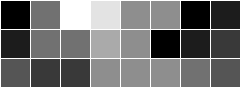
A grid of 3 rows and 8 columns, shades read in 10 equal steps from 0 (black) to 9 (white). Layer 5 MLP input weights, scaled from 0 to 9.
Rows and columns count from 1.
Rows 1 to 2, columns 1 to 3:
0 4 9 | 1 4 4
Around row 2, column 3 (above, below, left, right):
9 2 4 6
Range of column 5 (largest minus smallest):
0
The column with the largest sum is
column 4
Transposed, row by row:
0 1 3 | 4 4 2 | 9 4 2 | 8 6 5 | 5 5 5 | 5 0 5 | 0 1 4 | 1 2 3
